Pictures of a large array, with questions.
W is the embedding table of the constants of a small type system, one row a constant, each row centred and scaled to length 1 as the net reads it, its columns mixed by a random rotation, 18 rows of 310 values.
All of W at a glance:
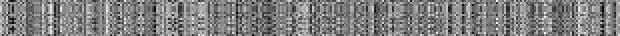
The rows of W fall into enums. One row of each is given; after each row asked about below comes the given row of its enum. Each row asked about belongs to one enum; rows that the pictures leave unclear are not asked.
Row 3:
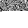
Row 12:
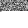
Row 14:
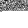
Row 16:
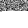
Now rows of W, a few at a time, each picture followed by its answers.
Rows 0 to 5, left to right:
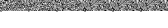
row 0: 14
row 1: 12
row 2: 16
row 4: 3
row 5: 3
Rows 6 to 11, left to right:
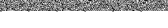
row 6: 16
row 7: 12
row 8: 16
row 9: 14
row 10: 3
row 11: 14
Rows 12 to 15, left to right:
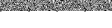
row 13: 3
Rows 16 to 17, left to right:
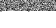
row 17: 12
